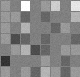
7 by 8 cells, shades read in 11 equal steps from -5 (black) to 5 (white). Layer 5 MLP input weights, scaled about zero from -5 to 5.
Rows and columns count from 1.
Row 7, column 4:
-1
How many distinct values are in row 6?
4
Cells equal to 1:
15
